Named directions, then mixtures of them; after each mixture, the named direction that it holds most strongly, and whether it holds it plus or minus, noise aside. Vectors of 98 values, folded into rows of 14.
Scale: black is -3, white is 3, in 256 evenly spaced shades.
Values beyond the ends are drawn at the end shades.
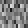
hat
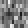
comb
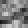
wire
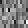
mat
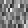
hat, minus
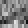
wire, plus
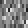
mat, plus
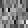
mat, plus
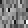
mat, plus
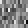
mat, minus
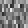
hat, minus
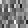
mat, minus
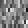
mat, plus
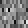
mat, plus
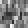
comb, plus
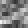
wire, minus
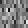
mat, plus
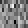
hat, plus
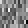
mat, minus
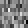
comb, minus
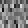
hat, plus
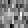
comb, minus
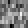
comb, minus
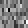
mat, plus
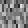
hat, plus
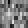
comb, minus
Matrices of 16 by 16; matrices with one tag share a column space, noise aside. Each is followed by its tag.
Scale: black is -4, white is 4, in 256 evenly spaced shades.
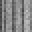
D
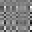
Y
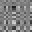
Y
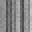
D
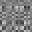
Y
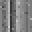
D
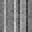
D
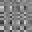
Y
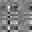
Y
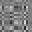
Y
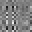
Y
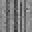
D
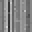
D
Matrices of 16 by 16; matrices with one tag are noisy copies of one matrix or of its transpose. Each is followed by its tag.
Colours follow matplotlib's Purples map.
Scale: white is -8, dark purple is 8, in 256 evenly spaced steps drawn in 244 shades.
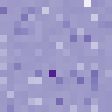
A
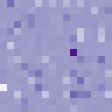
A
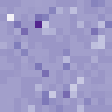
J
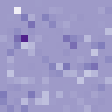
J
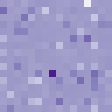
A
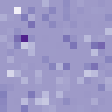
J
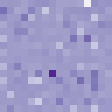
A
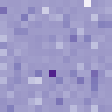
A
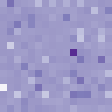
A
